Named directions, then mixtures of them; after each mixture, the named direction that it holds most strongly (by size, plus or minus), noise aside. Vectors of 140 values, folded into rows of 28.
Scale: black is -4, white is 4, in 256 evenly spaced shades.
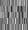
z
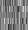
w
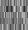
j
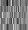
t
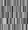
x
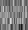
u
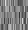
w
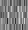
z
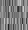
w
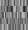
j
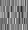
z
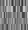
j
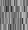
j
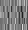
z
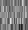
u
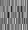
z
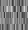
j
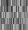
t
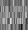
u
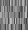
u
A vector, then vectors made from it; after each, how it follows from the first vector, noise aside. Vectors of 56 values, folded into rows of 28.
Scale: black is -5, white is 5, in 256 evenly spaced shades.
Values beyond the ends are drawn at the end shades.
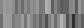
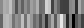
scaled up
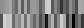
scaled up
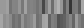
wrapped around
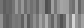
negated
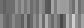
negated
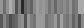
wrapped around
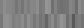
shrunk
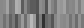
wrapped around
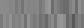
shrunk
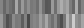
negated
